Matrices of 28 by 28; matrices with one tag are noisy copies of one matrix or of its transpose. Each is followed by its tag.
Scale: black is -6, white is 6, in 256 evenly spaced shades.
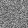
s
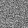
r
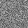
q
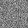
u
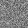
s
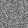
r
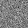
q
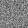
s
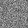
u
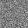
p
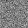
p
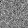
s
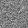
s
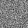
r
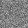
p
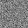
p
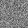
s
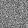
r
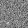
s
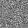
q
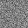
p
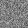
s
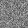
s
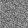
p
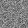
s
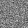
r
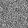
u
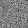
u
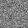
u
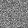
u
